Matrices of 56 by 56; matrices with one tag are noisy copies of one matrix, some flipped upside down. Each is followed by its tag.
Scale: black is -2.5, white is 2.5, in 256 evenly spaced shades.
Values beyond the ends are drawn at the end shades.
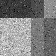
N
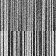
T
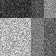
N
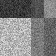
N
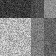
N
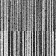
T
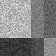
N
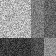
N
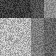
N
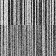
T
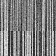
T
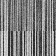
T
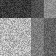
N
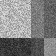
N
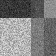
N
